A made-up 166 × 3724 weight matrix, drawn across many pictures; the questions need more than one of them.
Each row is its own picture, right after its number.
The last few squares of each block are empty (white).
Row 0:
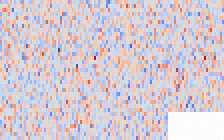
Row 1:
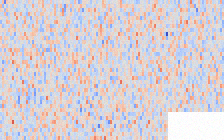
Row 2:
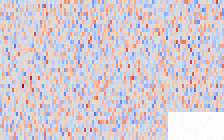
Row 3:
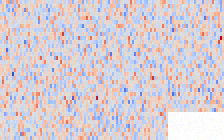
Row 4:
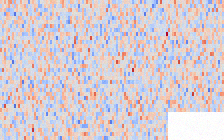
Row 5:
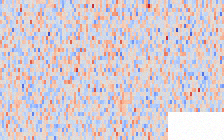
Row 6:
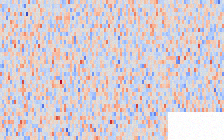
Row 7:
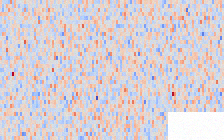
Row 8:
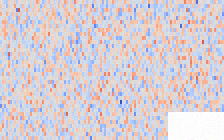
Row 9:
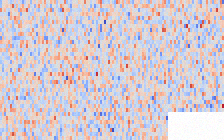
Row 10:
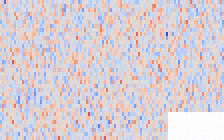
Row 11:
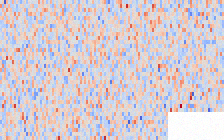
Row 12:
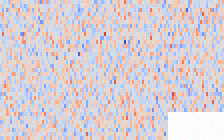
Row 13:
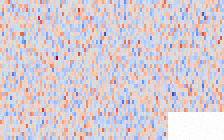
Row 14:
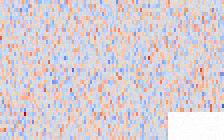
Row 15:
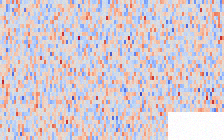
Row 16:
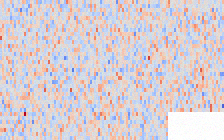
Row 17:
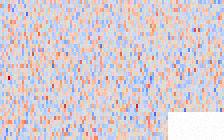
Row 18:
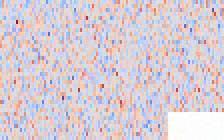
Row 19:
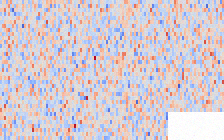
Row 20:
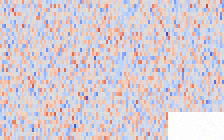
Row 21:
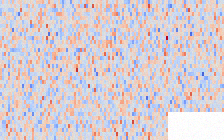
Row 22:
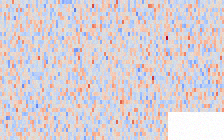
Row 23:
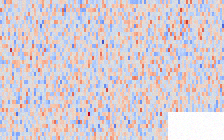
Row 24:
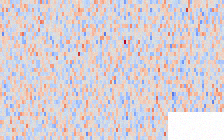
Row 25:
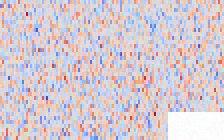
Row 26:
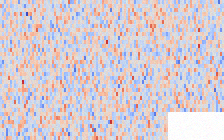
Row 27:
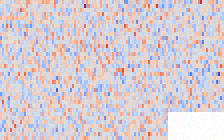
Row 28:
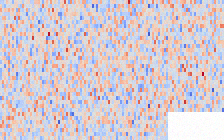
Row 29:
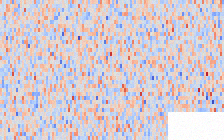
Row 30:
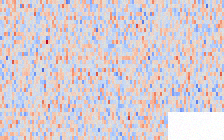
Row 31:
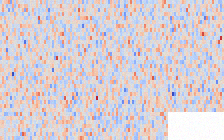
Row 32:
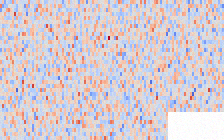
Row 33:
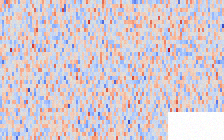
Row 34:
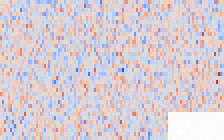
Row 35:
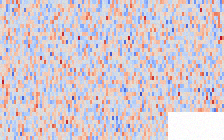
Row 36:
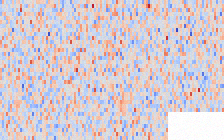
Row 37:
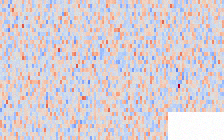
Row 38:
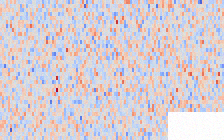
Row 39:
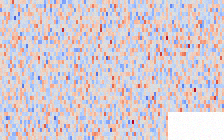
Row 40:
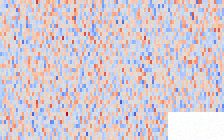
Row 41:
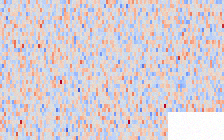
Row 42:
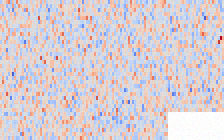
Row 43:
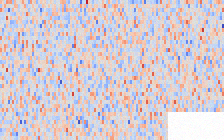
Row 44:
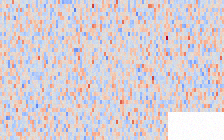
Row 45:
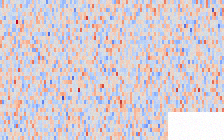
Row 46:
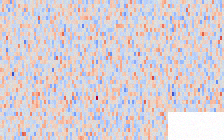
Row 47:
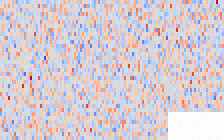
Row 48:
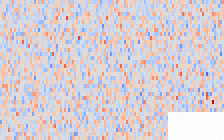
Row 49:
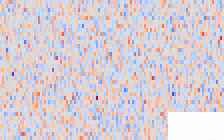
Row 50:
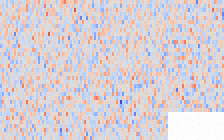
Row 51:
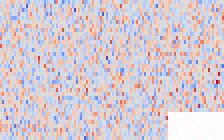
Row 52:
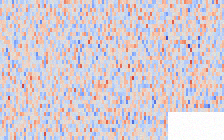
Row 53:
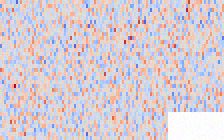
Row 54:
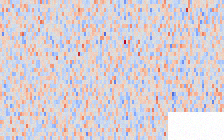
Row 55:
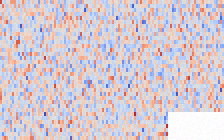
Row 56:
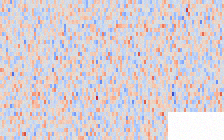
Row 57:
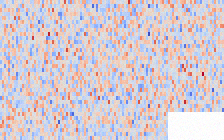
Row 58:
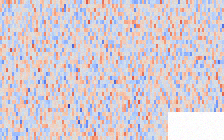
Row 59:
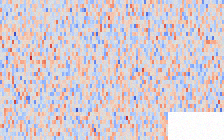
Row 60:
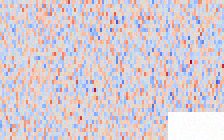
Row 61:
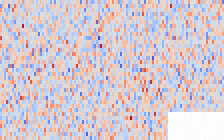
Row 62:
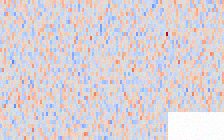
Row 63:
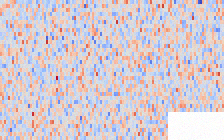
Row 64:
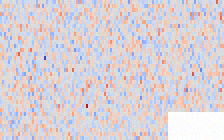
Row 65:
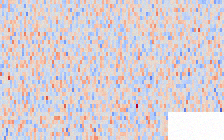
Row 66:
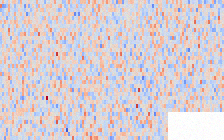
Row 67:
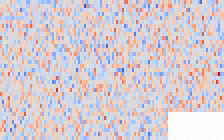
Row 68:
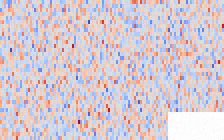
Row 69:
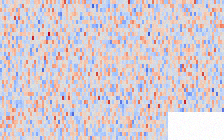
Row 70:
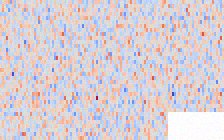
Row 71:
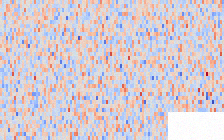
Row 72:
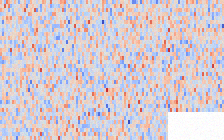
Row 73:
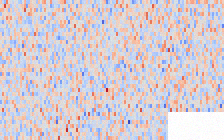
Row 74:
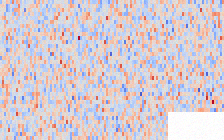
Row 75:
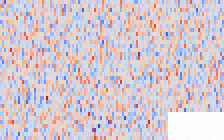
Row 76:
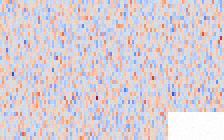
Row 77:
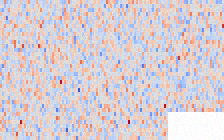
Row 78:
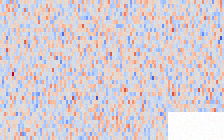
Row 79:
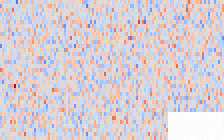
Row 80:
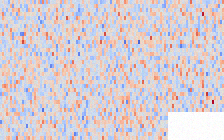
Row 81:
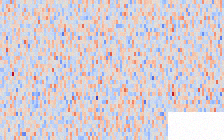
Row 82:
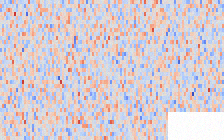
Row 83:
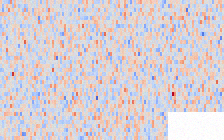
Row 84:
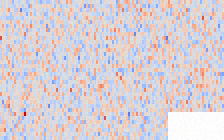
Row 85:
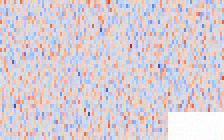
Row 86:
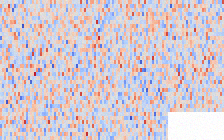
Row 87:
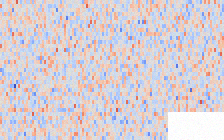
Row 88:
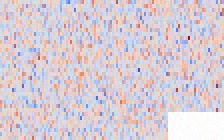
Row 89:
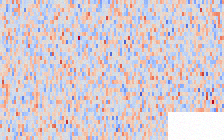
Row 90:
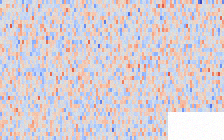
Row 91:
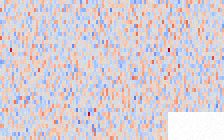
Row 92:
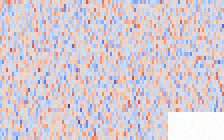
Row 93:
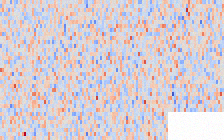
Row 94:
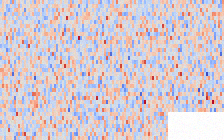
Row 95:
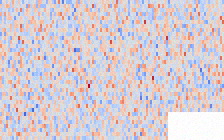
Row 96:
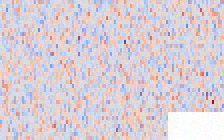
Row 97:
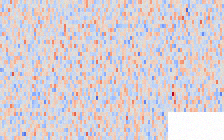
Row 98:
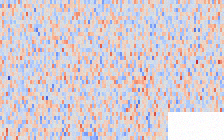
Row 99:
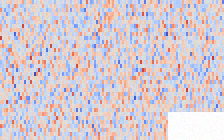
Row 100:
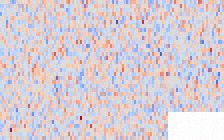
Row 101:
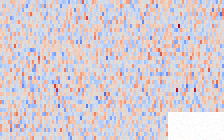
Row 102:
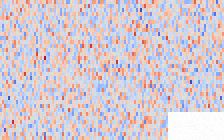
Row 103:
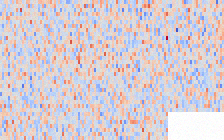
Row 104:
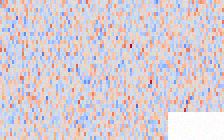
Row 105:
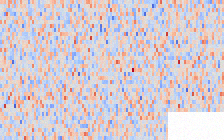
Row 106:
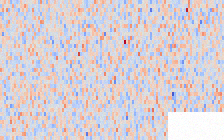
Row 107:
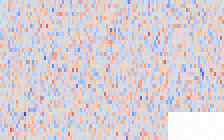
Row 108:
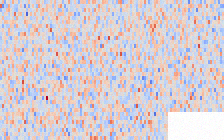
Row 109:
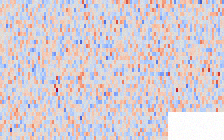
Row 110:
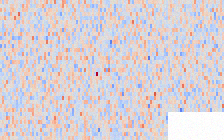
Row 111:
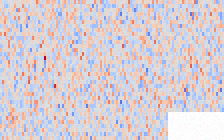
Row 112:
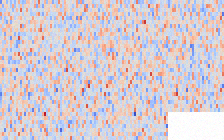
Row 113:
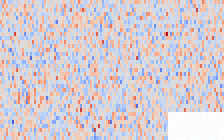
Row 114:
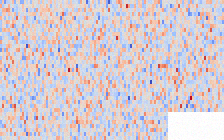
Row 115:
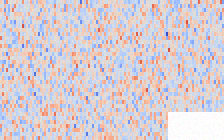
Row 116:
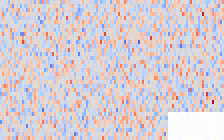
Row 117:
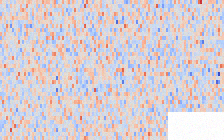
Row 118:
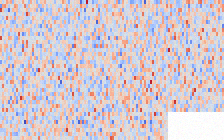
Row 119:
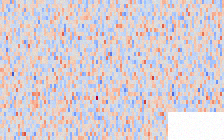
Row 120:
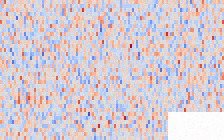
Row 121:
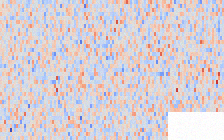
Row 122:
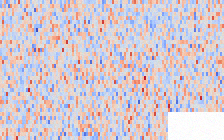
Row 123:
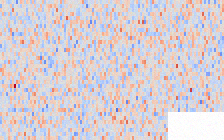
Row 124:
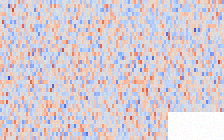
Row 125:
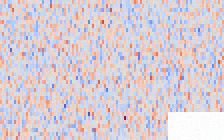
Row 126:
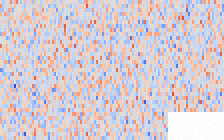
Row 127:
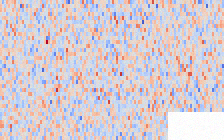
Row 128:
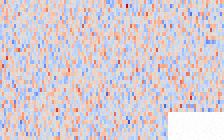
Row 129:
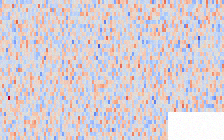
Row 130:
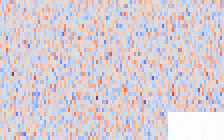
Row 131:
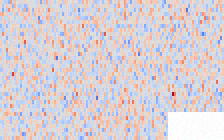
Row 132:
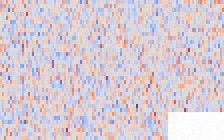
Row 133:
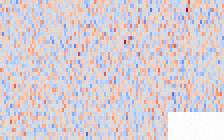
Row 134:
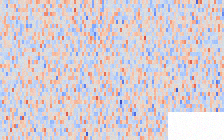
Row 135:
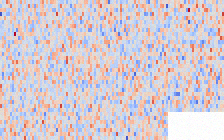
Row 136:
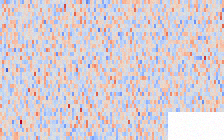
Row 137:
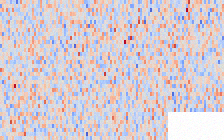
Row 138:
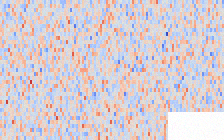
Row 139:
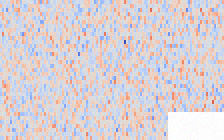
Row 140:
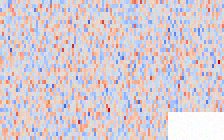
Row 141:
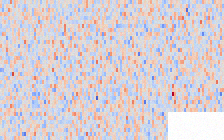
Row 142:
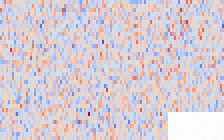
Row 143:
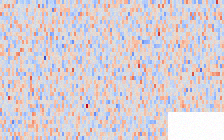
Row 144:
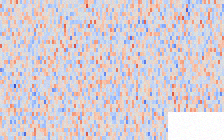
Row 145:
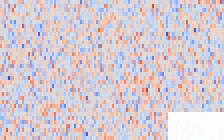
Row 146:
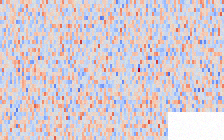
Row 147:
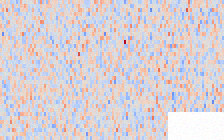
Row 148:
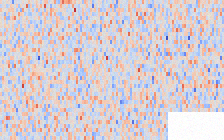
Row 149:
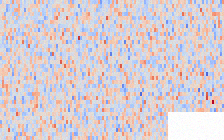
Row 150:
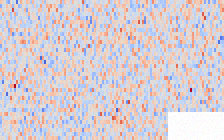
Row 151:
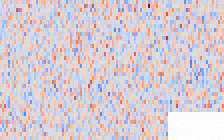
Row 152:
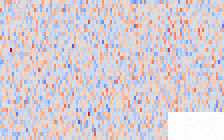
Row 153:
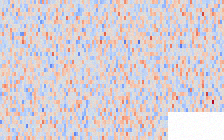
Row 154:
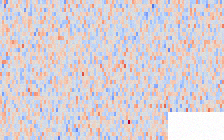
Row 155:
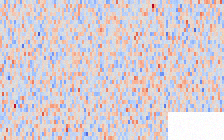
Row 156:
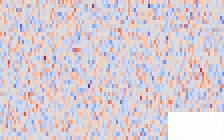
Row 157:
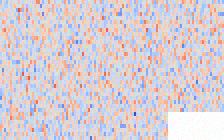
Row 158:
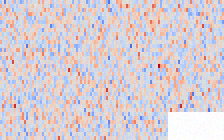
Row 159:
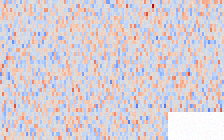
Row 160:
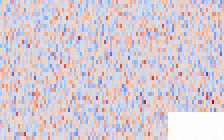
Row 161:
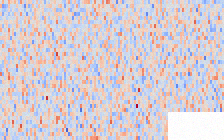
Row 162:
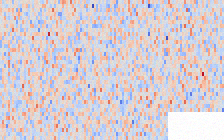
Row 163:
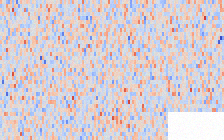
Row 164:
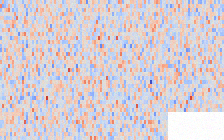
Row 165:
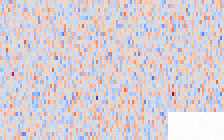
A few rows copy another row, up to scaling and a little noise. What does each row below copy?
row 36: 5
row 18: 45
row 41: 77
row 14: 16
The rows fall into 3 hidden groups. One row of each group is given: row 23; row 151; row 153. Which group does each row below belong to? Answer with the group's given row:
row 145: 23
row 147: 153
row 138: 23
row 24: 153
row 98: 23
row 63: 151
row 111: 151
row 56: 153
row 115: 23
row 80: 153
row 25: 23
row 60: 151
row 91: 23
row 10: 23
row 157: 151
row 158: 23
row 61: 23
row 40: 151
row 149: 153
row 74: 153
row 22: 151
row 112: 151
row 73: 23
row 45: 151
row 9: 151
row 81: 153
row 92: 23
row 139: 153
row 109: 151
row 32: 23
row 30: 151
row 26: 23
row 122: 23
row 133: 153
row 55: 151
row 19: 23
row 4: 23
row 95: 151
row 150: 153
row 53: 153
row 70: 153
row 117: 151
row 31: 153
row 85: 23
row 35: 153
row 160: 153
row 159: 23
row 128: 23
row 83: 153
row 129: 151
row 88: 151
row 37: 23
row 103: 151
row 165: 153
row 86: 23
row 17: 23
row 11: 23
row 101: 151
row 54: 153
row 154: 23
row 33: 23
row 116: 153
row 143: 151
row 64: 151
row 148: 151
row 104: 23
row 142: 23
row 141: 153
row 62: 23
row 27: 151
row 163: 153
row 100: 151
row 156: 151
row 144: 153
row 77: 23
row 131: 153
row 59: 23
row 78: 153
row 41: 23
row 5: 151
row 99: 23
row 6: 23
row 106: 153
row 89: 153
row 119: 153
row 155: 23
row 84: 151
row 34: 151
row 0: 23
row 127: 151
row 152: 23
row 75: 23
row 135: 151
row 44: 151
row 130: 153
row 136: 23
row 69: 151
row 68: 23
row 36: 151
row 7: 153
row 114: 23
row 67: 151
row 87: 153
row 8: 151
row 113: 23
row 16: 151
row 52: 151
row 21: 151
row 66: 23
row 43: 23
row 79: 153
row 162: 151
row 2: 151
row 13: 153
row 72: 23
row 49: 153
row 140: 23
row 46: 153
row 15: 153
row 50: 151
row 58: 23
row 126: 153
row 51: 151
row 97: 153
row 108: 23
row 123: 153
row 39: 151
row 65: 23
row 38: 151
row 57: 151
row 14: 151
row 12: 153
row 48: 153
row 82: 23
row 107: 151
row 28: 151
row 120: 23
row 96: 153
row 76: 153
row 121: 151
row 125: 23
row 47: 151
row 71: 153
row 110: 151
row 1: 23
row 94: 153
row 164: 23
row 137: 153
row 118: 23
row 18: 151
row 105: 23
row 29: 153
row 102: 151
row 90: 151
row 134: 151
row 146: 151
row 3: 153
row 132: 23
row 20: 23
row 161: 23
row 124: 23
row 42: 153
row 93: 153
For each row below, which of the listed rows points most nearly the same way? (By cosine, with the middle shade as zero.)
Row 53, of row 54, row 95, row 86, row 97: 54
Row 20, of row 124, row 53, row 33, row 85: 124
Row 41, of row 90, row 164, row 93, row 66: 66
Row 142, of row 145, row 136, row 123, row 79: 145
